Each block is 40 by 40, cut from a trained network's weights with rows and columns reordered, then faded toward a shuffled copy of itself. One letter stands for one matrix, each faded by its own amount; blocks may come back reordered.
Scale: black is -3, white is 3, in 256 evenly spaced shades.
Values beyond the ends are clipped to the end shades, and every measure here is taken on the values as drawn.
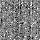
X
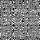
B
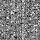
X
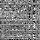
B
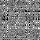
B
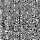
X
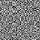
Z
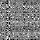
B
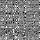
B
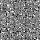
X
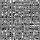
B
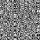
Z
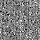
X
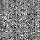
X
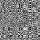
Z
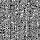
X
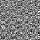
Z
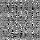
B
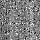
X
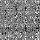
B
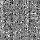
X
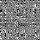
B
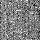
X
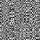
Z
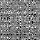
B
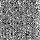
X
